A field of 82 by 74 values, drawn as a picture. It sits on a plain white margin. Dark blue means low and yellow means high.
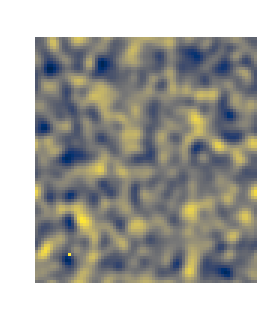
Histogram: bell-shaped. Slope: none. Lone odd cells: 1, higher than its neighbours. Mirror symmetry: none. Grain: blotchy.
